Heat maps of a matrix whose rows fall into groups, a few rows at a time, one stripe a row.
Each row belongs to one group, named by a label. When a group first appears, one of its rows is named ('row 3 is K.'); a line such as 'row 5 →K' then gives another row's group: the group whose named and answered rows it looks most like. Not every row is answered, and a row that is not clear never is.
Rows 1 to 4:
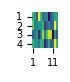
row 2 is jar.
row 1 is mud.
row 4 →jar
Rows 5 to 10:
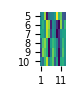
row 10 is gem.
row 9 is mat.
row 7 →mud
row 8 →mat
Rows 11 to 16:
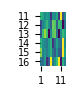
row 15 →jar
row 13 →mat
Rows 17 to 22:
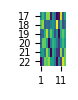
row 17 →mud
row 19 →gem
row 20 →mat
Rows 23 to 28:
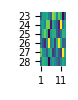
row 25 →mat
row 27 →jar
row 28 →mat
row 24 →mud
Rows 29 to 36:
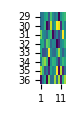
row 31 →jar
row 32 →mud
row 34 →mat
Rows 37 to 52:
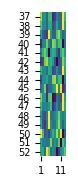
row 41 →mat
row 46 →jar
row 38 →jar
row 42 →gem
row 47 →jar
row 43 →jar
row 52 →mud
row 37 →jar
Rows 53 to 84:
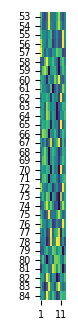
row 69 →mat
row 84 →mud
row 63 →mud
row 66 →mat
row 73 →mud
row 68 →mat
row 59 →mat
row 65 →mud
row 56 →jar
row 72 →jar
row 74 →gem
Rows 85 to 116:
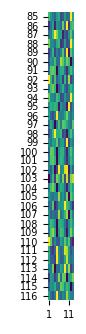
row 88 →jar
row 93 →mat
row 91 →mat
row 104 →mat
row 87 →gem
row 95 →mud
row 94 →jar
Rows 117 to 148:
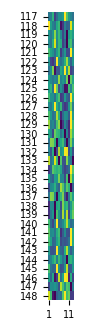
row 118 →jar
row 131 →mat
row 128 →jar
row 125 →mud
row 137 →mat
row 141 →jar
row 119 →gem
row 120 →gem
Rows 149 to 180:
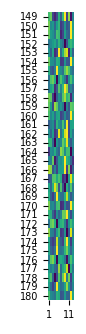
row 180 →jar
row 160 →jar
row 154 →jar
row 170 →jar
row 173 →jar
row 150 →jar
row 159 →mud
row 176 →mat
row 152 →gem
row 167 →gem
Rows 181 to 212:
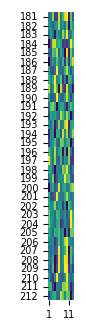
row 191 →mat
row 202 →gem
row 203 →jar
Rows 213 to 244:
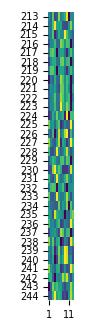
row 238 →jar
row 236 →jar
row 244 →gem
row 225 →jar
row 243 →gem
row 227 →jar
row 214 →gem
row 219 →mat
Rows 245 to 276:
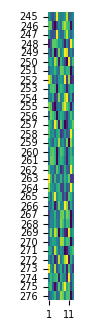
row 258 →jar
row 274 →mud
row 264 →jar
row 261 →mat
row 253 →mat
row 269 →mud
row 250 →mud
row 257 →mud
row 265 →gem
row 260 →mat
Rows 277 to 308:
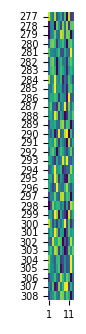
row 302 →gem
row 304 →jar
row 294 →gem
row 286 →mud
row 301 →mud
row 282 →mat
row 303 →mud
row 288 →mud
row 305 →jar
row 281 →jar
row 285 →gem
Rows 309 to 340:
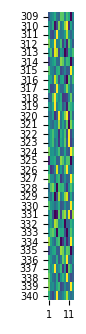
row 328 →mat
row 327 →jar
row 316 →mud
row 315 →jar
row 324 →jar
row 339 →jar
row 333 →mat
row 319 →gem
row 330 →jar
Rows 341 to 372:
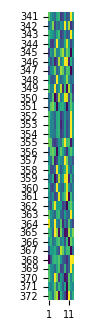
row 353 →jar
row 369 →jar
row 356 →mat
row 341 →jar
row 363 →jar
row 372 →mud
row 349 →gem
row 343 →jar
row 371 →gem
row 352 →jar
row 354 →jar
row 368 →gem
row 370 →mud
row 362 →gem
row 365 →mud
